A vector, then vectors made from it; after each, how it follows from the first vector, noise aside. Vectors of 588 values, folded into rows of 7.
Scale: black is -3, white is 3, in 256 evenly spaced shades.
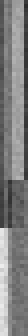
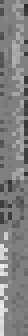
partly zeroed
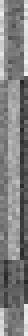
wrapped around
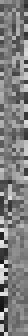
sign-scrambled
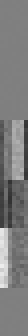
partly zeroed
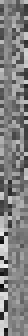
sign-scrambled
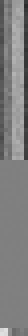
partly zeroed
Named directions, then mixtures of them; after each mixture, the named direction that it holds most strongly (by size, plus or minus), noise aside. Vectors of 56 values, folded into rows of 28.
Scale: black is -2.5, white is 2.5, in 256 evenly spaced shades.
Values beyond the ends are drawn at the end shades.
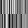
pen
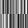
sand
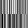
pen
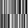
sand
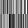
sand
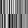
pen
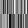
sand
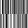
pen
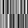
sand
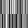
pen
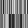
pen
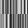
sand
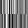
pen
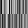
pen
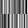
sand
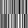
sand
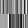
sand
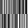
sand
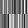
sand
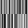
sand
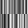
sand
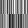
pen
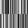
sand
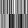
pen
